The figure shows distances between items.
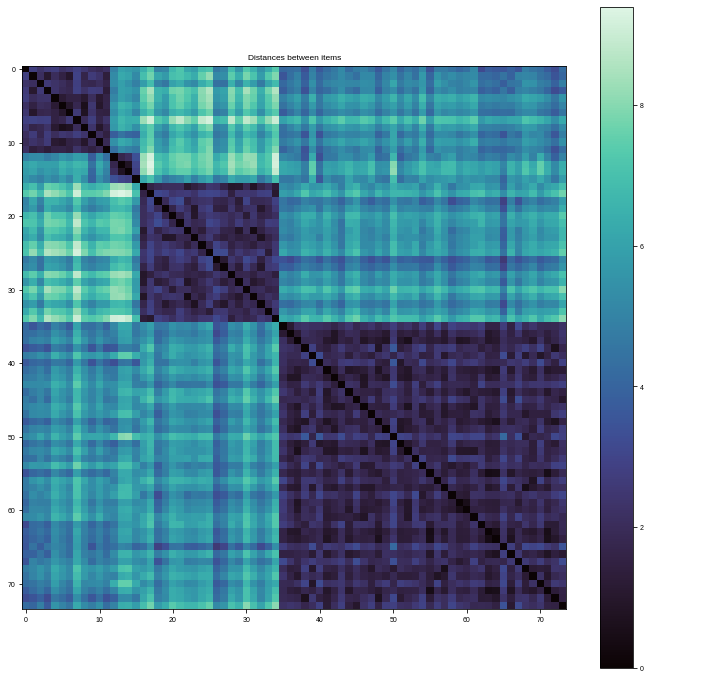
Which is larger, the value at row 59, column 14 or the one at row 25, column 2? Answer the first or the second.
the second
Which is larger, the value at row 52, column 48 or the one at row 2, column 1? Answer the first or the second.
the second
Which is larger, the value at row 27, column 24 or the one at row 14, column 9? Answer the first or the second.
the second
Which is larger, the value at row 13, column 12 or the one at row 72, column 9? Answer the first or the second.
the second
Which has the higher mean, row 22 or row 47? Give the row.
22
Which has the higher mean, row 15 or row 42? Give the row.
15
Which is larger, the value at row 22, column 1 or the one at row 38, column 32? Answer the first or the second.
the first
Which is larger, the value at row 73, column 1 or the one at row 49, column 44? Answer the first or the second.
the first
